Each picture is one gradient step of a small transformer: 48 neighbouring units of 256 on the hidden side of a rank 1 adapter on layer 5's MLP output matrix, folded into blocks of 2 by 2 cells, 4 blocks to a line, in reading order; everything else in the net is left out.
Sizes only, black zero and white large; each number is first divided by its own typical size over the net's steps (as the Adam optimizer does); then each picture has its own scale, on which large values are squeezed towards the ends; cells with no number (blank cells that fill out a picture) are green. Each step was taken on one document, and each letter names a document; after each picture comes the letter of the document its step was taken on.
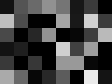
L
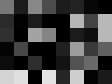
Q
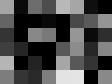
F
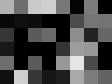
Q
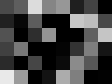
F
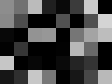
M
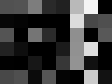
F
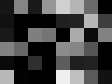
F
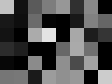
Q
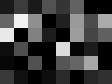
L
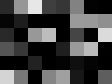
F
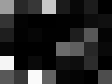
M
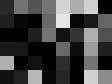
M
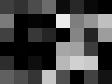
L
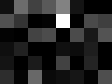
M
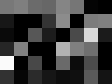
M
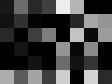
L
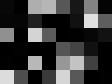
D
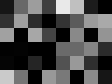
L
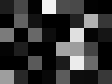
Q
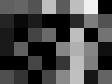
Q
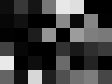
M
